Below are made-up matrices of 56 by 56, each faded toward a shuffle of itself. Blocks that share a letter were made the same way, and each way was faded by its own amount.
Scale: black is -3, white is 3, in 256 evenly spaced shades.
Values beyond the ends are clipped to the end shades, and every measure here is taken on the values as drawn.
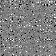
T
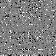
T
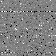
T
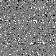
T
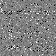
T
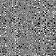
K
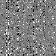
K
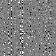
K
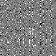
K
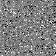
T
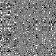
K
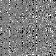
K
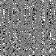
K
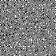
T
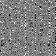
K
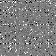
T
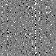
K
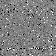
T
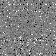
T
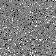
T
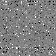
T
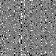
K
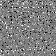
T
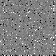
T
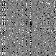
K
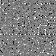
T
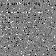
T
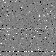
T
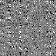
K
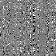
K
